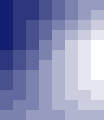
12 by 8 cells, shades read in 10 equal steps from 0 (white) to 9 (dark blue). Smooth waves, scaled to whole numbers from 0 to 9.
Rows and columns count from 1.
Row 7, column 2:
7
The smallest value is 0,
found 4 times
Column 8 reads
4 3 2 1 0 0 0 0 1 1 2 3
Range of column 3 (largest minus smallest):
4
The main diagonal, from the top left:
9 8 7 6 4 2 1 0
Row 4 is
9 8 7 6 4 3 2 1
